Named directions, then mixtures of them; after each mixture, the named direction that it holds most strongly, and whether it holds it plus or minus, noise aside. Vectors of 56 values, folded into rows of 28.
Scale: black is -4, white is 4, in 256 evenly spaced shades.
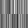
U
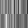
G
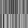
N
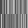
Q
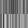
N, plus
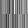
U, plus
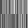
Q, plus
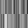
G, plus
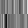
G, minus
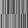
Q, minus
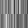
G, plus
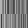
Q, minus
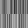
U, minus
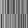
Q, minus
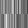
G, plus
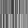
N, plus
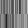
G, minus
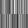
U, plus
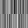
U, minus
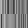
Q, minus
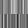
N, minus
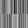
U, minus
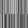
N, minus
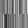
G, minus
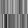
N, minus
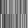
Q, plus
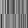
Q, minus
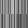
G, plus
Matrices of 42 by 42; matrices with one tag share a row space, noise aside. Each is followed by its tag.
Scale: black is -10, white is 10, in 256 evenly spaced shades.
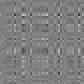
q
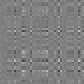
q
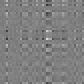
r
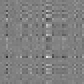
r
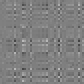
q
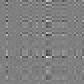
r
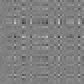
q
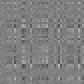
q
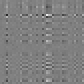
r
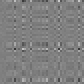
q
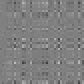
q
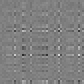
q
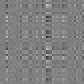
r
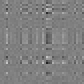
r
